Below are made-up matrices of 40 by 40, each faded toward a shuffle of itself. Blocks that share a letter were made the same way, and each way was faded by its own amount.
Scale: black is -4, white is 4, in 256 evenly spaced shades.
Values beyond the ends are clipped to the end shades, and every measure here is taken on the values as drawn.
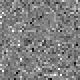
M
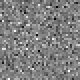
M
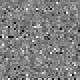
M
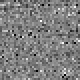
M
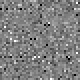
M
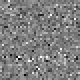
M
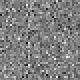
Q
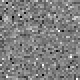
M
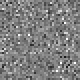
M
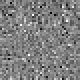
Q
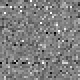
M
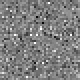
M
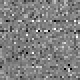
M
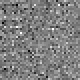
Q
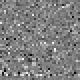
M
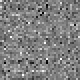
Q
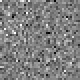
Q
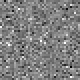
Q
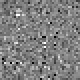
Q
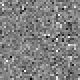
Q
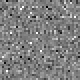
M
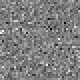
M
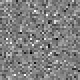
Q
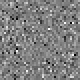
Q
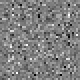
Q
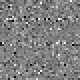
M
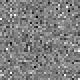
Q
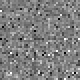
M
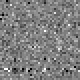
M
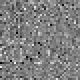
Q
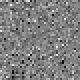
Q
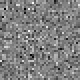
Q
